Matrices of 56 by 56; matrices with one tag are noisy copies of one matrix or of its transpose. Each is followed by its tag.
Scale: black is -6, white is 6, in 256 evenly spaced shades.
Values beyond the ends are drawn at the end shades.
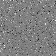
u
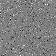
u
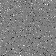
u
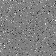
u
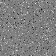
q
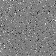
u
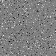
q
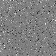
u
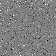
u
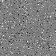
q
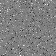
u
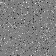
q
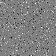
q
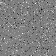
q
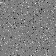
q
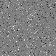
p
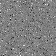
u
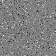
q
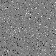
p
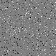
p
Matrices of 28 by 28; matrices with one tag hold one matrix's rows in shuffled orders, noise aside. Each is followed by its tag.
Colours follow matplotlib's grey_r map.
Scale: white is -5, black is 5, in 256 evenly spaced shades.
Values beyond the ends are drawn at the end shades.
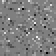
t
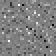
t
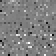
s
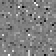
t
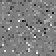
t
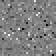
t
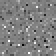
t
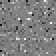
s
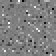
t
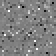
t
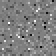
t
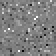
t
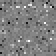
s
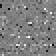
s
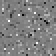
t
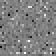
s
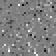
t
